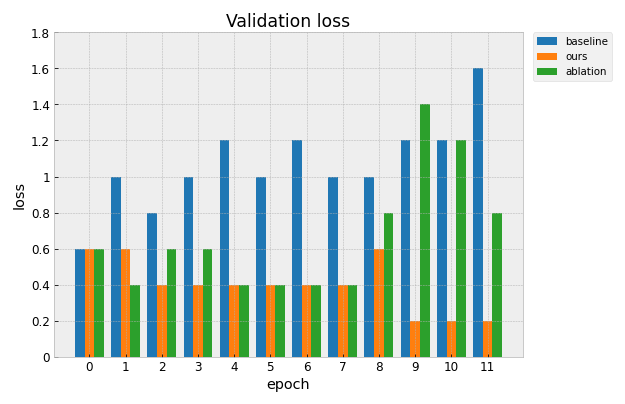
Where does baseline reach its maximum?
11
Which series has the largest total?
baseline
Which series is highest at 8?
baseline
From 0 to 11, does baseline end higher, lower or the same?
higher
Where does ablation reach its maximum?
9
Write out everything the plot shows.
Title: Validation loss
x-axis: epoch, ticks 0 1 2 3 4 5 6 7 8 9 10 11
y-axis: loss, ticks 0 0.2 0.4 0.6 0.8 1 1.2 1.4 1.6 1.8
Legend: baseline, ours, ablation
Values:
baseline: 0.6 1 0.8 1 1.2 1 1.2 1 1 1.2 1.2 1.6
ours: 0.6 0.6 0.4 0.4 0.4 0.4 0.4 0.4 0.6 0.2 0.2 0.2
ablation: 0.6 0.4 0.6 0.6 0.4 0.4 0.4 0.4 0.8 1.4 1.2 0.8
